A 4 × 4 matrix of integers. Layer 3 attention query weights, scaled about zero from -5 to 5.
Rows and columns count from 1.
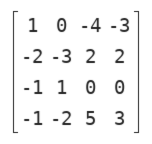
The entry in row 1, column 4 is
-3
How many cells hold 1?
2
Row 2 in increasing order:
-3 -2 2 2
